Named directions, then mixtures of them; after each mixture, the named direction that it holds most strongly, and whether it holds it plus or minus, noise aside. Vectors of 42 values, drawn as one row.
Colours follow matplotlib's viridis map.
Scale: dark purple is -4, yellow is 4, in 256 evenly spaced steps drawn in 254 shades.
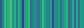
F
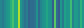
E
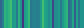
F, plus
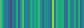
F, minus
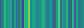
F, plus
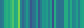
E, plus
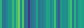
E, plus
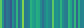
F, minus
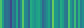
F, minus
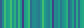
F, plus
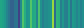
E, minus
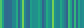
F, minus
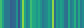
F, minus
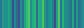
E, minus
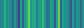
E, minus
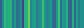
F, plus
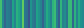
F, minus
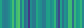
E, plus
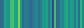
E, plus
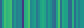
F, plus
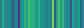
E, minus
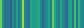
F, minus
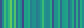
F, plus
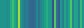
E, plus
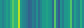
E, plus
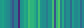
E, minus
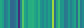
E, minus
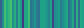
F, plus
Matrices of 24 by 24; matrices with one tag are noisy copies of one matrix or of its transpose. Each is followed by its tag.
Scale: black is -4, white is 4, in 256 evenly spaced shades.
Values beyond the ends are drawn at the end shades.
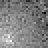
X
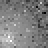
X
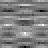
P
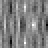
P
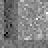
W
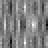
P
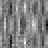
P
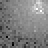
X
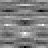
P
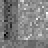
W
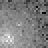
X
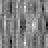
P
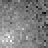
X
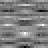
P
